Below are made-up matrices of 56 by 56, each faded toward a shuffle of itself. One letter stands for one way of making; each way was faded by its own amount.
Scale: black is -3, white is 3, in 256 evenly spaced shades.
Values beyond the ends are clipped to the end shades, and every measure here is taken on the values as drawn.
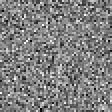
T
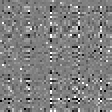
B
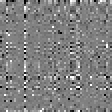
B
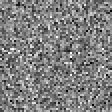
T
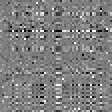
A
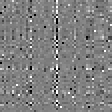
B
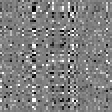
B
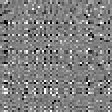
A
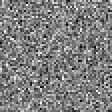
T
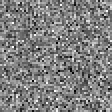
T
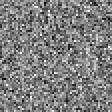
T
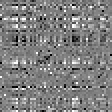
A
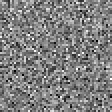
T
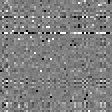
A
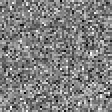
T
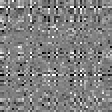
A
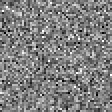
T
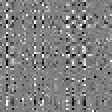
B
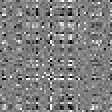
B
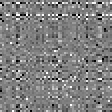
A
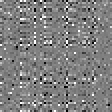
B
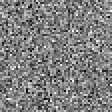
T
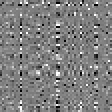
B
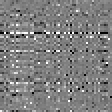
A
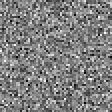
T
